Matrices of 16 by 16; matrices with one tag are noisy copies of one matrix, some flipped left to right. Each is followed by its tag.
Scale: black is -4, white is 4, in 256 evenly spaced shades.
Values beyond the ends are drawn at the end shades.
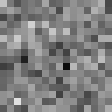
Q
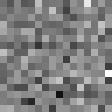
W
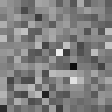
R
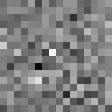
R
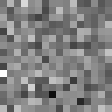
W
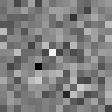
R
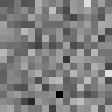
W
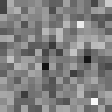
Q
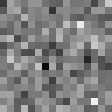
Q
